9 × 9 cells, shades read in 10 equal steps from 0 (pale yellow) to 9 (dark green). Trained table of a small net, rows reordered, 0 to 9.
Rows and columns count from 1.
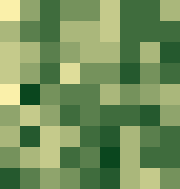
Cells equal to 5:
10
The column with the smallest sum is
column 1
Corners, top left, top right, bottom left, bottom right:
0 3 8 5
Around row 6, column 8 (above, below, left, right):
4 6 7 4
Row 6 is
4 2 4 7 6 7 7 8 4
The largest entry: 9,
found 2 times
